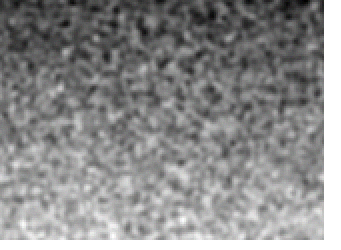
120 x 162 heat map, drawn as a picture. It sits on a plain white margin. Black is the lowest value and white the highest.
There are no regular stripes. The field is mottled with small blotches. No lone cell stands out from its neighbours. There is an overall slope up to the bottom.
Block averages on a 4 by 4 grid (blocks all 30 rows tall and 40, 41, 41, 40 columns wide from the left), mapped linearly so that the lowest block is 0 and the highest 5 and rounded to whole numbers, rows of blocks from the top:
0000 / 2222 / 4333 / 5555
